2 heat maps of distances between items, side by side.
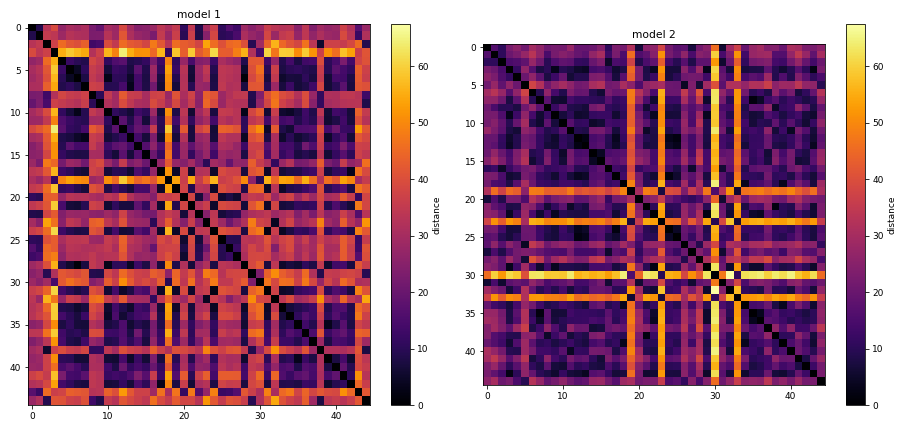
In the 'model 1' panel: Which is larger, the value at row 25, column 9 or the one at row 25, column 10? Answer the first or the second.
the second
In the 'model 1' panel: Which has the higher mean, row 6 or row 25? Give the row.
25
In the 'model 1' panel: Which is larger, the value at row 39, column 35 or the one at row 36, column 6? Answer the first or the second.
the second
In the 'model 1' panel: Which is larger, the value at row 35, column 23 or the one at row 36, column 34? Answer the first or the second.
the first
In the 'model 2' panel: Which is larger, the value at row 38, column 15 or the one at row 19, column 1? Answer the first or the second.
the second
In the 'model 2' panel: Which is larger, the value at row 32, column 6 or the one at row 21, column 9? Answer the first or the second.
the first
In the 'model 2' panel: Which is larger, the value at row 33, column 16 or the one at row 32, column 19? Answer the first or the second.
the second
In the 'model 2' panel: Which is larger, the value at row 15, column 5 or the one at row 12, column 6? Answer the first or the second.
the first
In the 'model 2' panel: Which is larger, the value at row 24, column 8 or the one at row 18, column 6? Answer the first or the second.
the second
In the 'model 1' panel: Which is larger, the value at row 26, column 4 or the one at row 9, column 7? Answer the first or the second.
the second
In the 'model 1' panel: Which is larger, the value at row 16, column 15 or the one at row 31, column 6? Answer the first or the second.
the first
